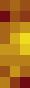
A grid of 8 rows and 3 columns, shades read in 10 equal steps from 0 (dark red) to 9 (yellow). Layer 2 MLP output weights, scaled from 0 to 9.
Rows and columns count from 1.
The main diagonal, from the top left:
3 3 6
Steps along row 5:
same up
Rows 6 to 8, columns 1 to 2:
5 5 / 3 6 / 5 2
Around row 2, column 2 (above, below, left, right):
4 5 0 2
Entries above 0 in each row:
3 2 3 3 3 3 3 2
